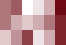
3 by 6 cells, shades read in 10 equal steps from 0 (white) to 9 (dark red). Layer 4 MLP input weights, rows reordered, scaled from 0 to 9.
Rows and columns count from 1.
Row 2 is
5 3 2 3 5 8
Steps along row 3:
up up down up up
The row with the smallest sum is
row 1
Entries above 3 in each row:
3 3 3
